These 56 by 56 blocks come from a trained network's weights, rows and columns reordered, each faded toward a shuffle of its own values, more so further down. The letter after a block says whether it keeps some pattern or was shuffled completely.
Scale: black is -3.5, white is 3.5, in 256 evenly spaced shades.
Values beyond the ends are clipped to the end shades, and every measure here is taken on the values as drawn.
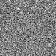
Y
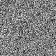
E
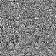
Y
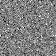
E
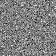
E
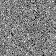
E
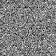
Y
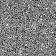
E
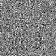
Y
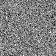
E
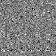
Y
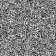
Y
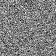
E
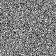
E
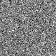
E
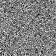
E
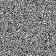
E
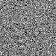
Y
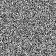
E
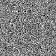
Y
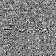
Y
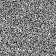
E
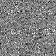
Y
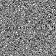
Y
